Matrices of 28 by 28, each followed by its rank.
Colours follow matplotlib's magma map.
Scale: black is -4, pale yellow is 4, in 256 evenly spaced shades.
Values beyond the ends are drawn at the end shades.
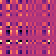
one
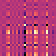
one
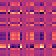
one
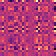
two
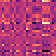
two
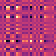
one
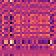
two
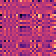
two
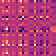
two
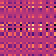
one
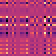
one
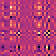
two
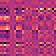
two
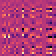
two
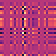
one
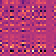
two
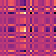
one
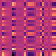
one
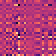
two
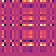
one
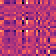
two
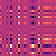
one
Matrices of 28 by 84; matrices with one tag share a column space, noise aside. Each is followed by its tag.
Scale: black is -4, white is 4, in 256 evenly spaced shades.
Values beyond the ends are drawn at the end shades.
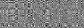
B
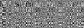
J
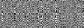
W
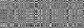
B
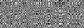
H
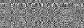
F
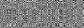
B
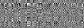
F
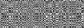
W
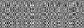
J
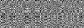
W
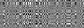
H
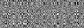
H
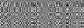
J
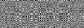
W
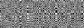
W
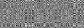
B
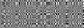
H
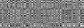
B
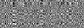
H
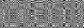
B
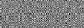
W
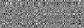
H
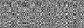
J
